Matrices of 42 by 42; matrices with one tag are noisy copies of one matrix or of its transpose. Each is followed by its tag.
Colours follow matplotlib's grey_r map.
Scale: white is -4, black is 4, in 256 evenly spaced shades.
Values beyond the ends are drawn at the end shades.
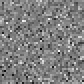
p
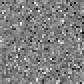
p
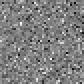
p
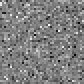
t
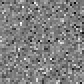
p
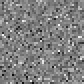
p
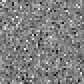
t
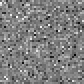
t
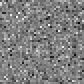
t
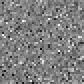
p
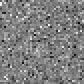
t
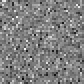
t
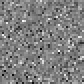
p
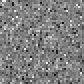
t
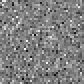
t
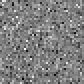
t
